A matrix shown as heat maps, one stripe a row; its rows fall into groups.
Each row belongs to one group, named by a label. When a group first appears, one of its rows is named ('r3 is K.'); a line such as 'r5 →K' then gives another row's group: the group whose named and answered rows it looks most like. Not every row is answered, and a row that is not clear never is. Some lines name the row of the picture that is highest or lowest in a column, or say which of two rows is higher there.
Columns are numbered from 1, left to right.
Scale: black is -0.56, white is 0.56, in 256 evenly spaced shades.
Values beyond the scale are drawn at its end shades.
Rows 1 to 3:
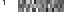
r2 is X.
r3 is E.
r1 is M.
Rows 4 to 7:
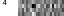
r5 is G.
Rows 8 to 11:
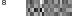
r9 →M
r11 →M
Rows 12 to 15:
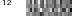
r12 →E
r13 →E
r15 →G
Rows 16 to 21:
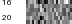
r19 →X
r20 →G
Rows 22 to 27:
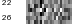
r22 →G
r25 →G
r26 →X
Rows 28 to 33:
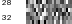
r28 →X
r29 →M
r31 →X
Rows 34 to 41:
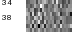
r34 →X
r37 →E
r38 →M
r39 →E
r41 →E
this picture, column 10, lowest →40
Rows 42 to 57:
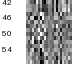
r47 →M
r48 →X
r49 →E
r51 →E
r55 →G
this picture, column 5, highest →47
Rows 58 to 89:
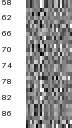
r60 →G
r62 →M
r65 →X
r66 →E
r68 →M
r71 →G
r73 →M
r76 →M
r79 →M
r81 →X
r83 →M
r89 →X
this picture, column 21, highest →89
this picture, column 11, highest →71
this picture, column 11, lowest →80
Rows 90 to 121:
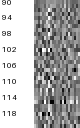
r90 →X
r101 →X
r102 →M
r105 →X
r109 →X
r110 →M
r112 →E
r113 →E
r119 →E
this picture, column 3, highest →109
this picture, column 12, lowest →109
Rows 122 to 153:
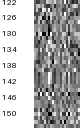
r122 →X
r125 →X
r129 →G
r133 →X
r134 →E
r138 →M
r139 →X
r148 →G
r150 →G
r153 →X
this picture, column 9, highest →130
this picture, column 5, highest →124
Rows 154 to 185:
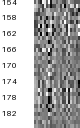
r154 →M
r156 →E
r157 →X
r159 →X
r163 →E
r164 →G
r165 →X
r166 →M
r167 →G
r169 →G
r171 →E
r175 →E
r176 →G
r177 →E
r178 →G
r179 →G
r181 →G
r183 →G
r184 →M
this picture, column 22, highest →155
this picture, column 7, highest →177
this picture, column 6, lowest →159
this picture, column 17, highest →176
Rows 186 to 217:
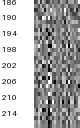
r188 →X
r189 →X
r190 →M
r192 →M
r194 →G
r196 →E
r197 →G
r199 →G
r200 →X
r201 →M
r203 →G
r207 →E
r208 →X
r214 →G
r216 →G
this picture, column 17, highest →197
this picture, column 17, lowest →206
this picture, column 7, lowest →193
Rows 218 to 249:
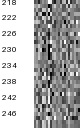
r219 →G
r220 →M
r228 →X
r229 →G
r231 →G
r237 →M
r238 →G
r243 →M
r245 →E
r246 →G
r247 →X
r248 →M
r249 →M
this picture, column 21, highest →241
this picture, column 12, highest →241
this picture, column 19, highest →236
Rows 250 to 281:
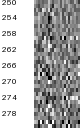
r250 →E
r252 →M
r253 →X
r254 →G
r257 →G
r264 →E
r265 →X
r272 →X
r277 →E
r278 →X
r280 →E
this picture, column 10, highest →280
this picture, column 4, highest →280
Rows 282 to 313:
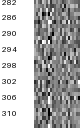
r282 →M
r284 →E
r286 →E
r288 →M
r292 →M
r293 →E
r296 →G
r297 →X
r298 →M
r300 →G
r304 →M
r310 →G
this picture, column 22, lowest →297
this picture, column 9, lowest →292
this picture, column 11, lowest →287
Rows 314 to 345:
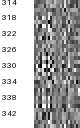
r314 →X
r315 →X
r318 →M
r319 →G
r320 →M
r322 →X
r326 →X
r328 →M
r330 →M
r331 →X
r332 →M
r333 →G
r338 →M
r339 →M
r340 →M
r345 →X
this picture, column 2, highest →330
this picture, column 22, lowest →334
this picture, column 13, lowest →336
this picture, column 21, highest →331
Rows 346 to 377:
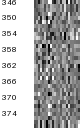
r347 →X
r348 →X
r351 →M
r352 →G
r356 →M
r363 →E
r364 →M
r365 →E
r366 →G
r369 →G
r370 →X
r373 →E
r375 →G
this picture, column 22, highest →355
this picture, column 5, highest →351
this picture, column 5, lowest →357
